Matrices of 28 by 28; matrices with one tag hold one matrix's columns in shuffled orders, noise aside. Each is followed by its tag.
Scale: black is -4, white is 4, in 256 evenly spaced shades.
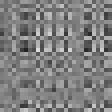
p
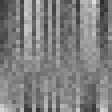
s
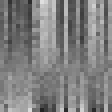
s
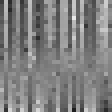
s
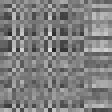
p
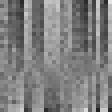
s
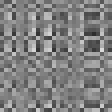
p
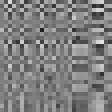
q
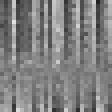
s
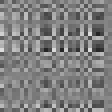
p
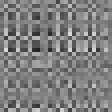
p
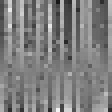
s
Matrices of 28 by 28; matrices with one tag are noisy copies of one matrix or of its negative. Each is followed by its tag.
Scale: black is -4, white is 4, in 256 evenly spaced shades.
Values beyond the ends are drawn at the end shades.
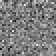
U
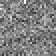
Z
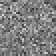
Z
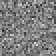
U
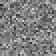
Z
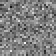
Z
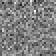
U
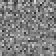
U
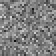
Z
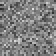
Z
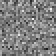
U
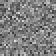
Z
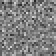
U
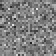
Z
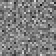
U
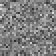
Z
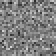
U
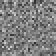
U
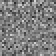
U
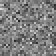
Z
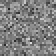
Z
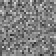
U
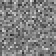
U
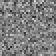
U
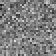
Z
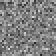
U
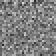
U
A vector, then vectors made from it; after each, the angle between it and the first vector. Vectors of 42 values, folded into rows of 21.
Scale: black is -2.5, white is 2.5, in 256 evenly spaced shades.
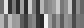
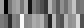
partly opposed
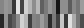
partly opposed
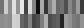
partly aligned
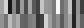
nearly parallel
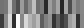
orthogonal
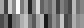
nearly opposite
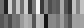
nearly opposite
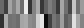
nearly opposite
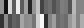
nearly opposite
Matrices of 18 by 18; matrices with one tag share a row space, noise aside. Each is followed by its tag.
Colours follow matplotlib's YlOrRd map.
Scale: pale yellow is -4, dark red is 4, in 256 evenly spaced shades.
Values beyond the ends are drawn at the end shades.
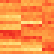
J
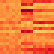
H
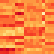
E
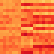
H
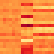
H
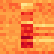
H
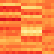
J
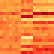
H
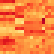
E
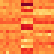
H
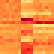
H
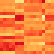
E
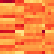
E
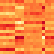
E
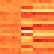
H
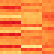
J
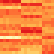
J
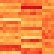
J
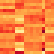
E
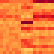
H
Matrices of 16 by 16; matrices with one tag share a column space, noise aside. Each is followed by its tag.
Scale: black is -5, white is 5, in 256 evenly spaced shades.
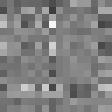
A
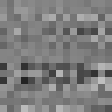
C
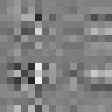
C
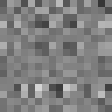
A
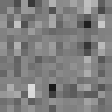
A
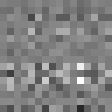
C
